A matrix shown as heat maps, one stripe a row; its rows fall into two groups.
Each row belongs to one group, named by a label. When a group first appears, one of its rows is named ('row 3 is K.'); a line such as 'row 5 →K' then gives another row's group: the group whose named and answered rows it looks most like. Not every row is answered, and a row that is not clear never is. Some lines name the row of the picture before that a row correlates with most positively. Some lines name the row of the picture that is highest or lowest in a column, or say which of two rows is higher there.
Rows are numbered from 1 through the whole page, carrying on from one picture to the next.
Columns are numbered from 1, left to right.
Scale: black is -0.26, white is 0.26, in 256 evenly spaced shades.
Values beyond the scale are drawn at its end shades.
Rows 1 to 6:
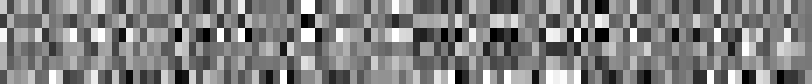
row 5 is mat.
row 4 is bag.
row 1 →mat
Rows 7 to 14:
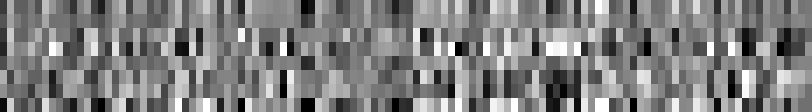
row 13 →bag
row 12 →bag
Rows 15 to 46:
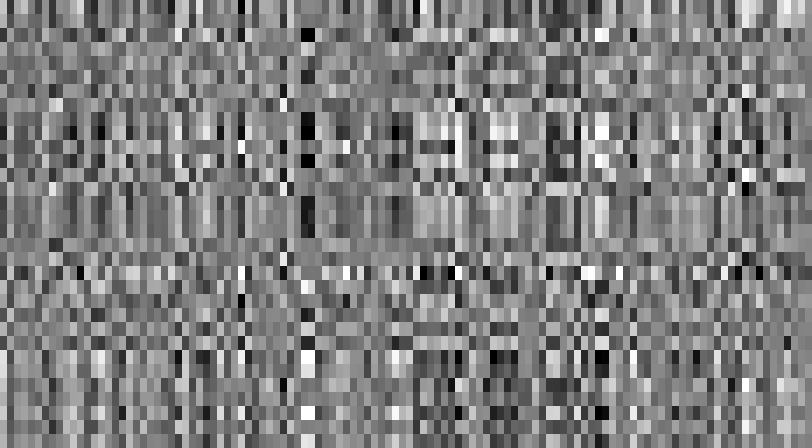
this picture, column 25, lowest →15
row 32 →bag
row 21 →bag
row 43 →bag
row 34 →bag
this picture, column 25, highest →34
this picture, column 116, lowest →34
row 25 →bag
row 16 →bag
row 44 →mat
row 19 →bag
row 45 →bag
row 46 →mat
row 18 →mat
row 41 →mat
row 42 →bag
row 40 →mat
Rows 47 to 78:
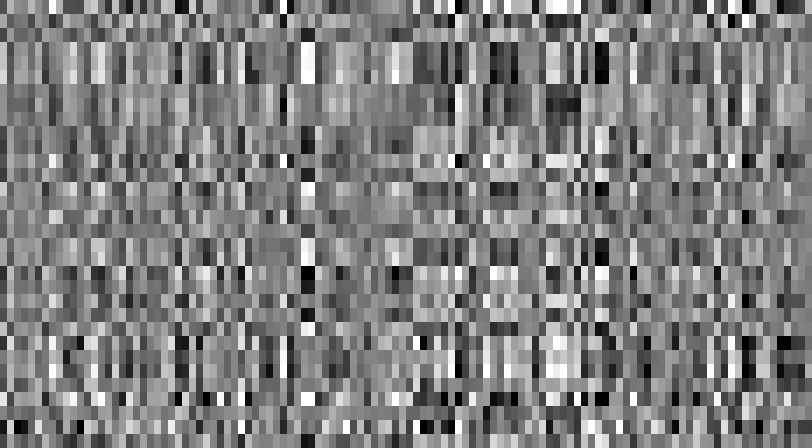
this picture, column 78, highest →77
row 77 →bag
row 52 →mat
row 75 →mat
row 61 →mat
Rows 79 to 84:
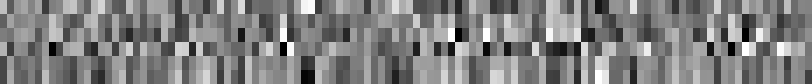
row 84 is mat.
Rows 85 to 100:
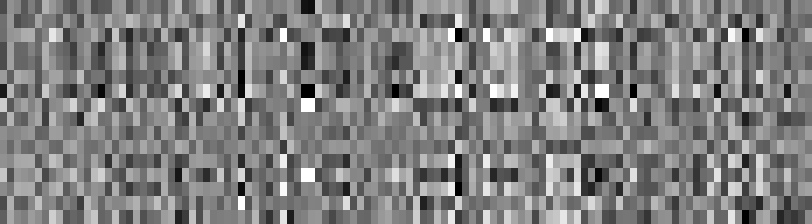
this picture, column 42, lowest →100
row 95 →bag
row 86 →bag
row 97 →mat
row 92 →mat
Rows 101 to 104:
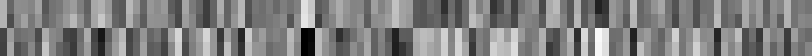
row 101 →mat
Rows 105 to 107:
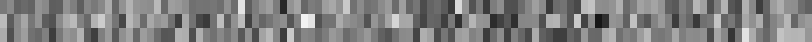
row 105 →bag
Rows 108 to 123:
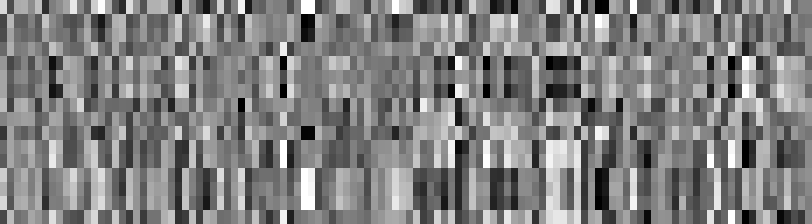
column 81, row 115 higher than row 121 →No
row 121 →mat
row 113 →bag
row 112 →bag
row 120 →mat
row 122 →mat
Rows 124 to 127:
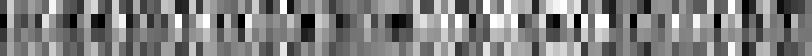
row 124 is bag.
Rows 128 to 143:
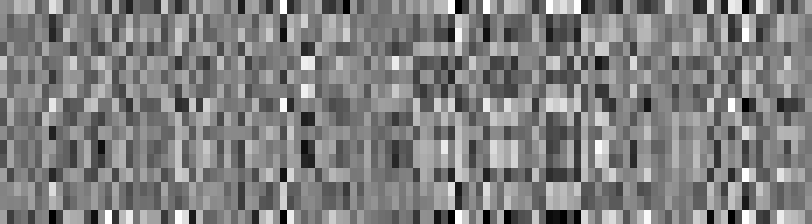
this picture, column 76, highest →135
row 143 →bag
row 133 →bag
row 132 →mat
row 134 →mat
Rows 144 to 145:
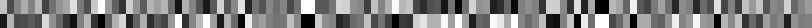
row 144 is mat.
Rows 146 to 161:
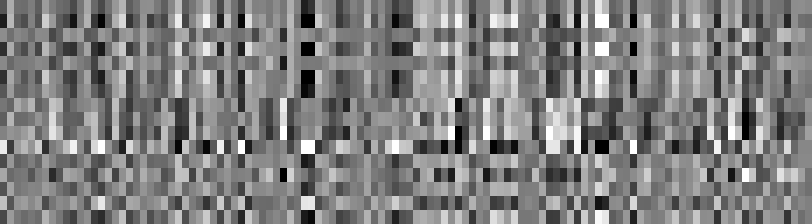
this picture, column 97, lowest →156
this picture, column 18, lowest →156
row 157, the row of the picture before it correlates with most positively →145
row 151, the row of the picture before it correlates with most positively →145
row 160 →mat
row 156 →mat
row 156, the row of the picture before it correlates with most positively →144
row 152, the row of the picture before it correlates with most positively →145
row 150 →bag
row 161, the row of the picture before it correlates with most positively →145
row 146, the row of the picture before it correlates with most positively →145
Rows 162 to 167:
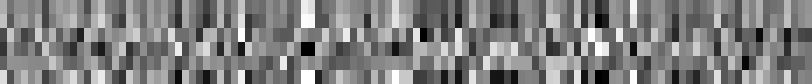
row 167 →mat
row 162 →mat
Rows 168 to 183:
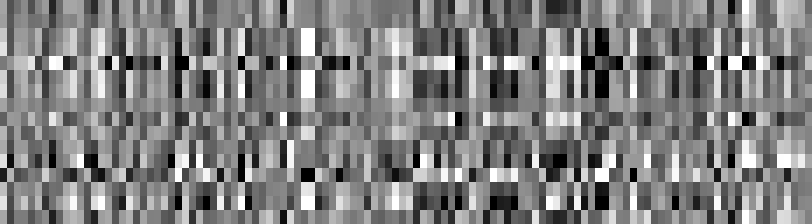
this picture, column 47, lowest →172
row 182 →mat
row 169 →bag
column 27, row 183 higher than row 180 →Yes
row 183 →bag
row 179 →bag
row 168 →bag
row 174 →mat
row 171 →mat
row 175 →mat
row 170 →mat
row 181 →mat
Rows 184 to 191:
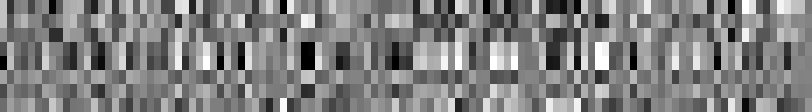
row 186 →bag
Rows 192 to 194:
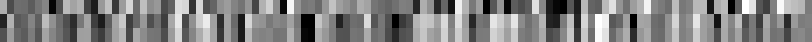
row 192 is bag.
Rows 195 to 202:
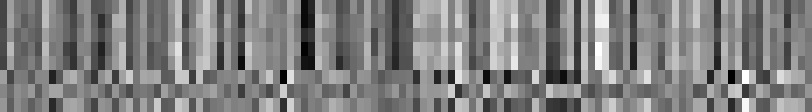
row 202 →bag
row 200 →bag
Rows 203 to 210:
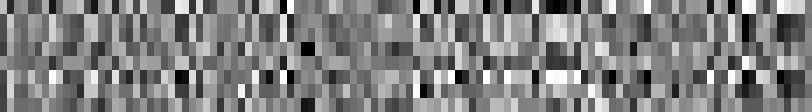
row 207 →bag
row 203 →bag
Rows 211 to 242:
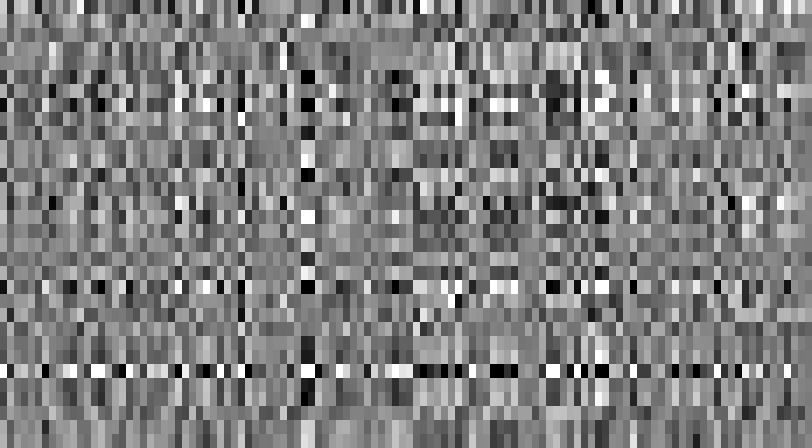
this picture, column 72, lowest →237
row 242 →mat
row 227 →bag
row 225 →bag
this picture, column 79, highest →237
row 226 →mat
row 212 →mat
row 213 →bag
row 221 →mat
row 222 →mat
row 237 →mat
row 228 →mat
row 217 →bag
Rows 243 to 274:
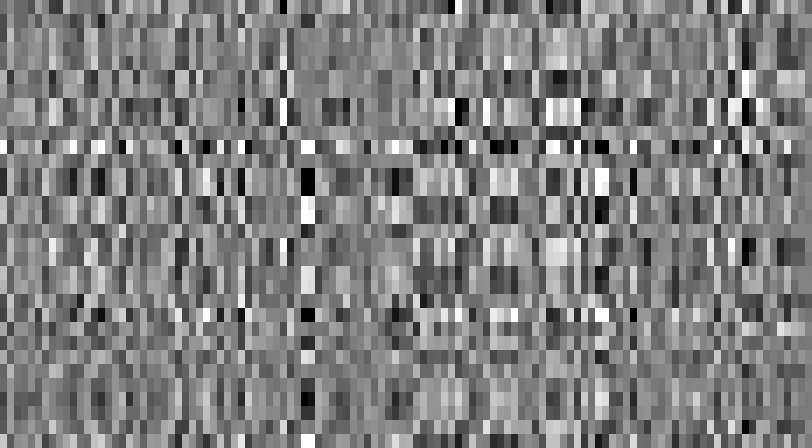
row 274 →mat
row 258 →mat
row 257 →mat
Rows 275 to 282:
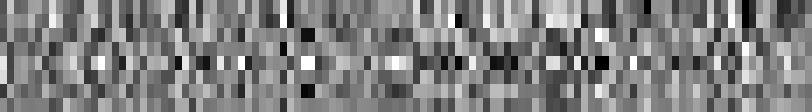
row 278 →bag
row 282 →bag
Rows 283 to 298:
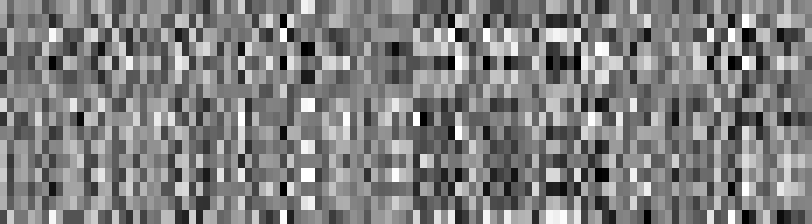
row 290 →mat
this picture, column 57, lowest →286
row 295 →mat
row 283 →mat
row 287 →bag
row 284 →bag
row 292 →bag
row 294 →bag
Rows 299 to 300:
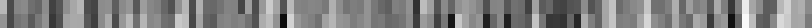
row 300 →bag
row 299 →bag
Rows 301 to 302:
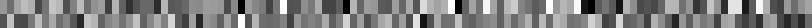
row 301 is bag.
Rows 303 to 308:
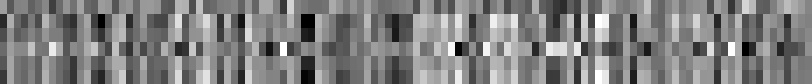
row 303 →bag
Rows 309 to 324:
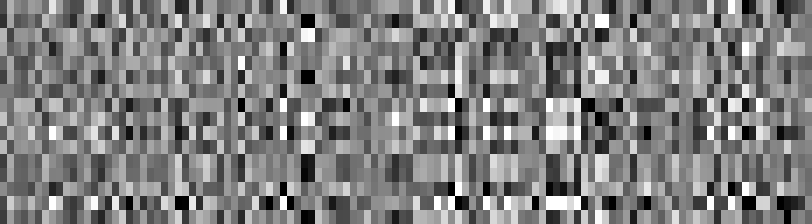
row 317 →mat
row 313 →bag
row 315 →bag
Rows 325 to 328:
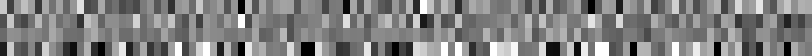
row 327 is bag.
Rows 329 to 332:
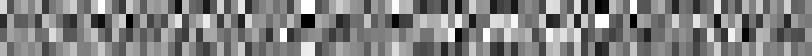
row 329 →mat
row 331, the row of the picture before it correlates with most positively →327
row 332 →mat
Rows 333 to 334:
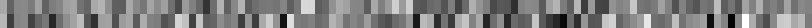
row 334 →bag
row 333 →mat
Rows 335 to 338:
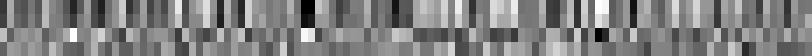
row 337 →mat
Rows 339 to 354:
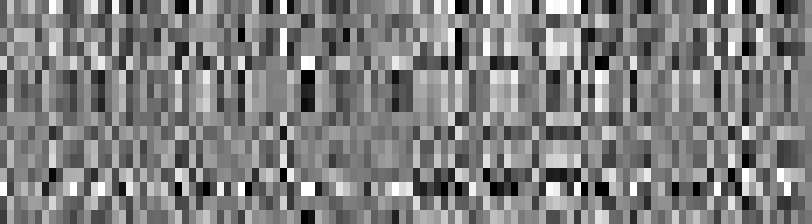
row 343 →mat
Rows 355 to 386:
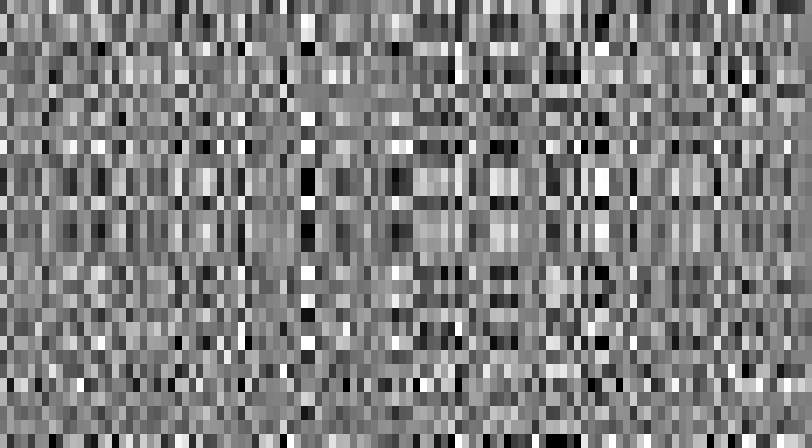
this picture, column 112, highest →386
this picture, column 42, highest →386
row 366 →bag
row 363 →mat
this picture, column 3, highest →382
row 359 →bag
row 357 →mat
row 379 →mat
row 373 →bag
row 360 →bag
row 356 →mat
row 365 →mat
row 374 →mat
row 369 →mat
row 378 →bag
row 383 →mat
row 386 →bag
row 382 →bag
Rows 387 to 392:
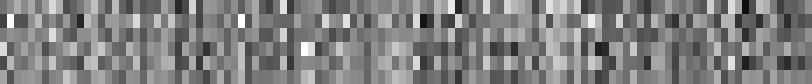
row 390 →mat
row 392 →mat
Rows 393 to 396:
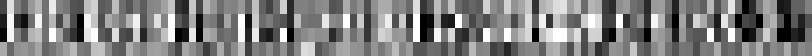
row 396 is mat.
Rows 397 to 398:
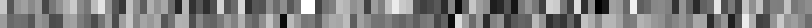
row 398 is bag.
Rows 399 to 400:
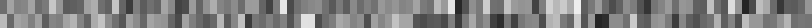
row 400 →mat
